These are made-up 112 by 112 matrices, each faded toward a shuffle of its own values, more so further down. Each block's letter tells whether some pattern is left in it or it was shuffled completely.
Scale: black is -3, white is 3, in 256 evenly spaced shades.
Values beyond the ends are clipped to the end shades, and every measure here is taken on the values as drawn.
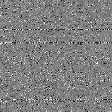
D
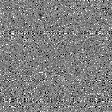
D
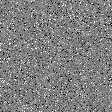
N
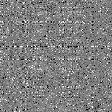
D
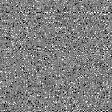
D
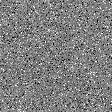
N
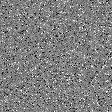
N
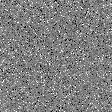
N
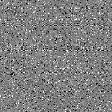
D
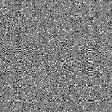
D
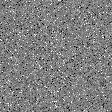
N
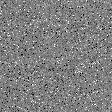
N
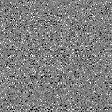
D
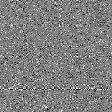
D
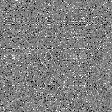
D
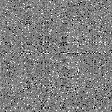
D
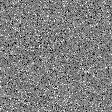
N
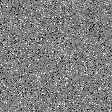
N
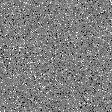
N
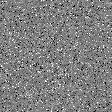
N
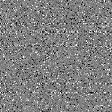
D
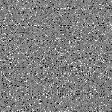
D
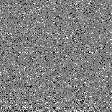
D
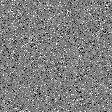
N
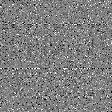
D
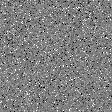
N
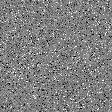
N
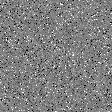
N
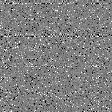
D
